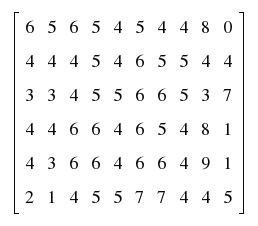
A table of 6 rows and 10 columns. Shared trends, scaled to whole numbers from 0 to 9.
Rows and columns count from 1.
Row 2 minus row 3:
1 1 0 0 -1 0 -1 0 1 -3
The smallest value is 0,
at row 1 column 10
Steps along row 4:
same up same down up down down up down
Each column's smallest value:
2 1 4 5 4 5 4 4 3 0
